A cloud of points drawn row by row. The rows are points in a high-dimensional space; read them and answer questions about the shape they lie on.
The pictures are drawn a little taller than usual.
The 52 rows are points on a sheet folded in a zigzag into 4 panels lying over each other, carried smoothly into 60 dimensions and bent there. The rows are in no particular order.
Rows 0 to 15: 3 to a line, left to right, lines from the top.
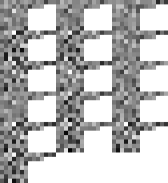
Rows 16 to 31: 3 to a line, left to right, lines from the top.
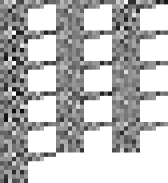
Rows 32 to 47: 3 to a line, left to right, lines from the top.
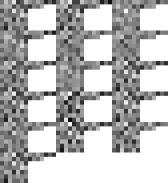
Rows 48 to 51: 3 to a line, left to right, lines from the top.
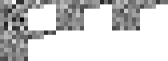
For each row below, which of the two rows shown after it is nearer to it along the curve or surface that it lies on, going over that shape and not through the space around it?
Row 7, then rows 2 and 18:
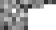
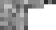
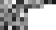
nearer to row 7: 18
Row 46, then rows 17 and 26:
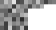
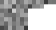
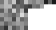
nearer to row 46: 17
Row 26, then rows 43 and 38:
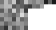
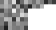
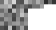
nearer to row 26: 43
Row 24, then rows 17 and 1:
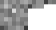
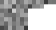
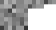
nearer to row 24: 17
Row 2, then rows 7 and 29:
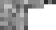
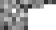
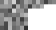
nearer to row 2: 29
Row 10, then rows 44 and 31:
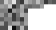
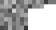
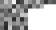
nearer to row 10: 44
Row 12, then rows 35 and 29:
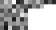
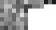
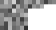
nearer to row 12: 35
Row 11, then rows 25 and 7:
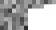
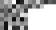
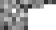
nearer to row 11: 25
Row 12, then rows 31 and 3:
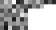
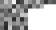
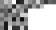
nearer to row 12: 3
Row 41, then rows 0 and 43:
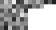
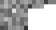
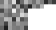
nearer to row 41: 43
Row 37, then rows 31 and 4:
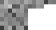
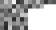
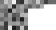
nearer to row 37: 4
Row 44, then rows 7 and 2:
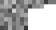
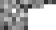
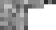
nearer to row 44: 2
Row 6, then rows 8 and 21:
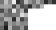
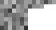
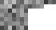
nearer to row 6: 21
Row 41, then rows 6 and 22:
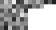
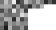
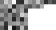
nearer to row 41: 6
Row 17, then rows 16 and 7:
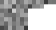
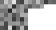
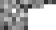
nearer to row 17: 16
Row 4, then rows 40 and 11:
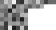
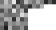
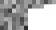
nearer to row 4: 11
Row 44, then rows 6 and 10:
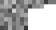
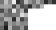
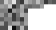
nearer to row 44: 10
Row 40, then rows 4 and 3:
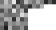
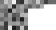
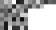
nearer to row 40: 3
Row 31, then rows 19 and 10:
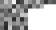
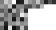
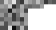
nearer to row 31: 19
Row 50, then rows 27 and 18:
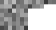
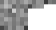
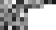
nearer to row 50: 27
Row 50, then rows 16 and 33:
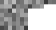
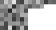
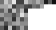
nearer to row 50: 16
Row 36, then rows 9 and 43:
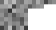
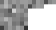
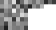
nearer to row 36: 9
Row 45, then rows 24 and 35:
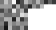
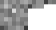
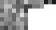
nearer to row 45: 35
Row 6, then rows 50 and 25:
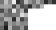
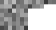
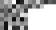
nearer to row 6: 25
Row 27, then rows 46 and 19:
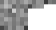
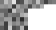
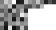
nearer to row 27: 46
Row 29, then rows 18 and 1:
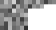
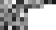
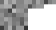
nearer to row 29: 1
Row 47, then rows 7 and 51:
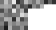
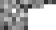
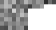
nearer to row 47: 7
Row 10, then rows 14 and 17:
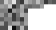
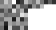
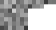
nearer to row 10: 17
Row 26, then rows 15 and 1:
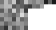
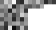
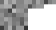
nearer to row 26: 15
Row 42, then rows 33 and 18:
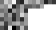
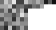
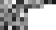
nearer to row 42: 18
